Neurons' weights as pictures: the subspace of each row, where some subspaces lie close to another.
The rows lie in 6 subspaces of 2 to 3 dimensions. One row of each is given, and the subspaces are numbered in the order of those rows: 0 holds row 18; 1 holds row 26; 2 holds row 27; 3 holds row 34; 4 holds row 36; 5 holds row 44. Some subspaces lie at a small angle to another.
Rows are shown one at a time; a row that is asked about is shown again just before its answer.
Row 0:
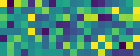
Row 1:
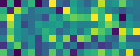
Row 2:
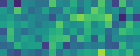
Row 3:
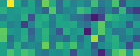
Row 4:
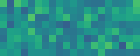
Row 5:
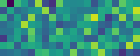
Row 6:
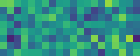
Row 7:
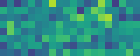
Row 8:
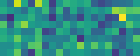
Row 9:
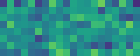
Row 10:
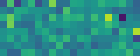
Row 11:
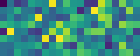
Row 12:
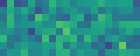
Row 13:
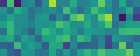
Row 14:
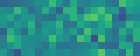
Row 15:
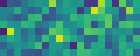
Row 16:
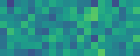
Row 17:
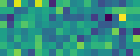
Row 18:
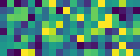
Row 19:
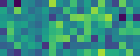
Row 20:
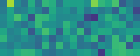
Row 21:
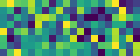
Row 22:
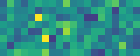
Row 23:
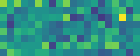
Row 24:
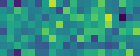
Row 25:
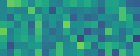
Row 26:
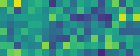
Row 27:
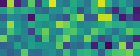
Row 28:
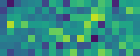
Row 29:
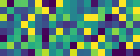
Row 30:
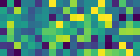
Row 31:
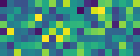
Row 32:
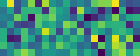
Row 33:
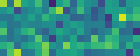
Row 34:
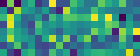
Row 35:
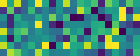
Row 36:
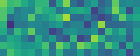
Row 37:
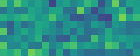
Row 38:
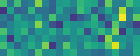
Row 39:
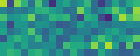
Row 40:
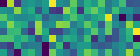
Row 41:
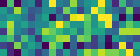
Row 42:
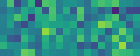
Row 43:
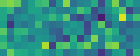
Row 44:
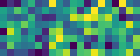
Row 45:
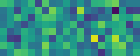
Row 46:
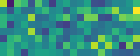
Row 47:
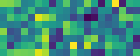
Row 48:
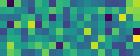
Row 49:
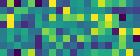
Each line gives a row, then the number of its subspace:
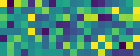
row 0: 2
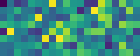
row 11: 5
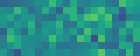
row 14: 0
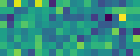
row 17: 3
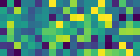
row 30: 1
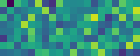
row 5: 4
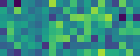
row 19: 1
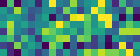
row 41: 1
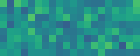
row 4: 5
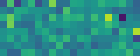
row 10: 3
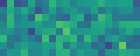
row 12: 5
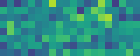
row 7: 2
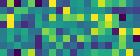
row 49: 3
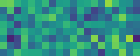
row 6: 3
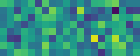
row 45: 0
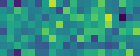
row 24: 0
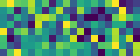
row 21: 0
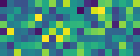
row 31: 5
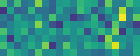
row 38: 4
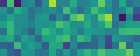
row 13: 1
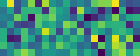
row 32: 0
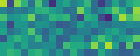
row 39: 2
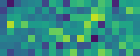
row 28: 4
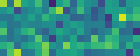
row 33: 0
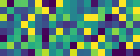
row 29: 4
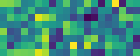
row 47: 5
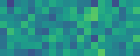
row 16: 2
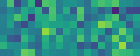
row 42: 0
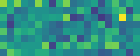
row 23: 4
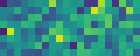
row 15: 5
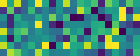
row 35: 4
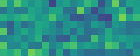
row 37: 2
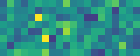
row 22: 5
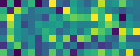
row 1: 3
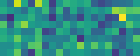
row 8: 3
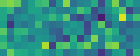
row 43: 4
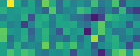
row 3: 4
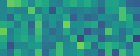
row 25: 3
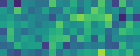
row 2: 1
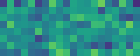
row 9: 5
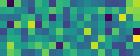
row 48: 3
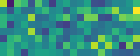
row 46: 2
